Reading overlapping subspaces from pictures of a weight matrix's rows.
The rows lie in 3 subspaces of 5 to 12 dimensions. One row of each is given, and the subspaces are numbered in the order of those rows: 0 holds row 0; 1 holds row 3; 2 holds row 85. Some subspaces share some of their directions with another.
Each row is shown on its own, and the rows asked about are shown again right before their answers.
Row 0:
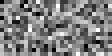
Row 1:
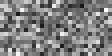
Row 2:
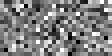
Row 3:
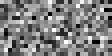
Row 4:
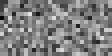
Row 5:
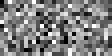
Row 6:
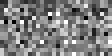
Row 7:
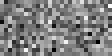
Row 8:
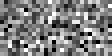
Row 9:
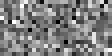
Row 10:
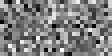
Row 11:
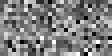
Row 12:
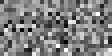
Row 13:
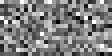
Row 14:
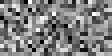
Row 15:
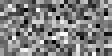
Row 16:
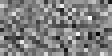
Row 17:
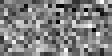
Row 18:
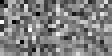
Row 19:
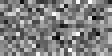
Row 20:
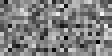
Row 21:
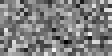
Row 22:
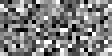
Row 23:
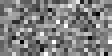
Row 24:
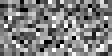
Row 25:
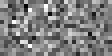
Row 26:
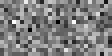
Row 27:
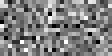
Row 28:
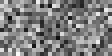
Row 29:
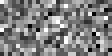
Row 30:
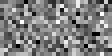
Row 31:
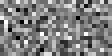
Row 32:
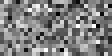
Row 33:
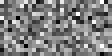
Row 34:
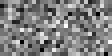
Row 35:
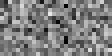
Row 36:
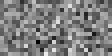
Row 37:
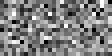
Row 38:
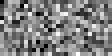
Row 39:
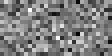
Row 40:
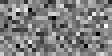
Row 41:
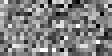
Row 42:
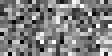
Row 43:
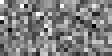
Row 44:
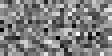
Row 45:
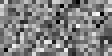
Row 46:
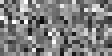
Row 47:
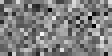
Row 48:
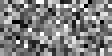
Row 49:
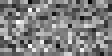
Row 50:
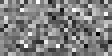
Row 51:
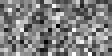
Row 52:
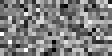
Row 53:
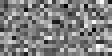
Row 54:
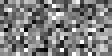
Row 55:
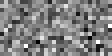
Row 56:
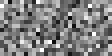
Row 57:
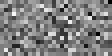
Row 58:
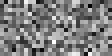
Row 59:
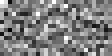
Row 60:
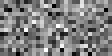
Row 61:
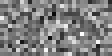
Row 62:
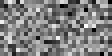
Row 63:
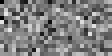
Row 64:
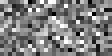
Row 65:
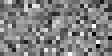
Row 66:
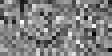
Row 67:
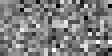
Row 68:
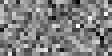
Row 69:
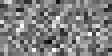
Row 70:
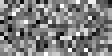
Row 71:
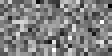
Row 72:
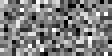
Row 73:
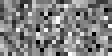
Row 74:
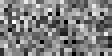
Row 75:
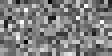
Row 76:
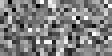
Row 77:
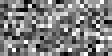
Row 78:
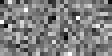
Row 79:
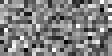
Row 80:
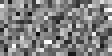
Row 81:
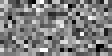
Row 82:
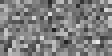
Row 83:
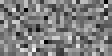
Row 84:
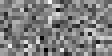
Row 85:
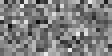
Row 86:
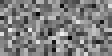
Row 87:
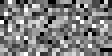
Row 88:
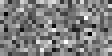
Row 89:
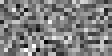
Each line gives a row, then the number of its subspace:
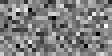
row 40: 2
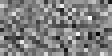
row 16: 2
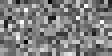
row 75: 0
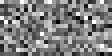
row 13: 2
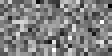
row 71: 0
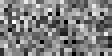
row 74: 2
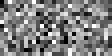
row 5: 0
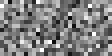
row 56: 1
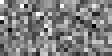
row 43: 0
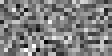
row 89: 0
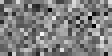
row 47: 2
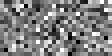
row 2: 0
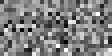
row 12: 0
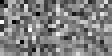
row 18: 0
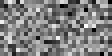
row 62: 2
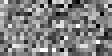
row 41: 0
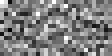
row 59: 2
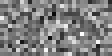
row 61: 0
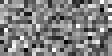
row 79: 1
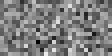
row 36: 2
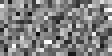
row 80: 1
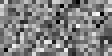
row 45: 0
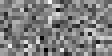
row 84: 1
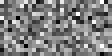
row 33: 2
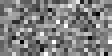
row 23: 0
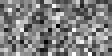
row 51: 1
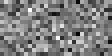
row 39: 2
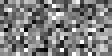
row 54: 1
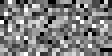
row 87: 0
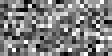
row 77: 1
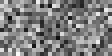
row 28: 1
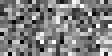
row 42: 0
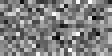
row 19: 2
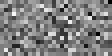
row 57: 2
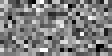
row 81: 2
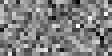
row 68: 2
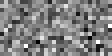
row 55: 0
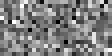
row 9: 0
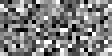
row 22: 0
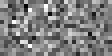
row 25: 2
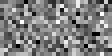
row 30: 0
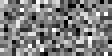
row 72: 1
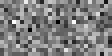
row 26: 0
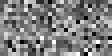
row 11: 1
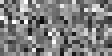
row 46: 2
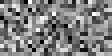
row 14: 2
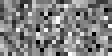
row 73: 0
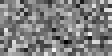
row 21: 2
